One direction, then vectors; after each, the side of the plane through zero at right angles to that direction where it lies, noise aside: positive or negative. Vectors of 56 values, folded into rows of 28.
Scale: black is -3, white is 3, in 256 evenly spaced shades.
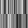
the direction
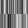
negative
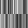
positive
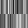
negative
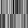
negative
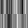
negative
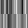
negative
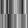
negative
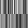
positive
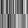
negative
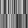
positive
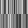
positive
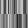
positive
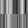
positive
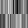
negative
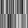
negative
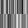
negative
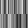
positive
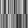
positive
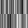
negative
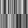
positive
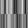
positive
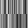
positive
